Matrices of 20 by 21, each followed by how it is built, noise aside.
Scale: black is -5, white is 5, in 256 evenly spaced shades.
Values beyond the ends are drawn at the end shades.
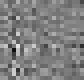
low rank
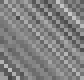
Toeplitz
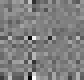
low rank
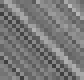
Toeplitz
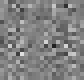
low rank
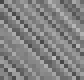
Toeplitz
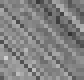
Toeplitz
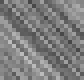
Toeplitz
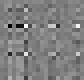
low rank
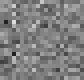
low rank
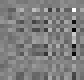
low rank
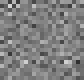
low rank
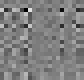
low rank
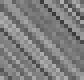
Toeplitz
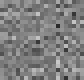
low rank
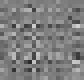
low rank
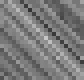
Toeplitz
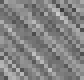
Toeplitz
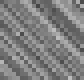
Toeplitz
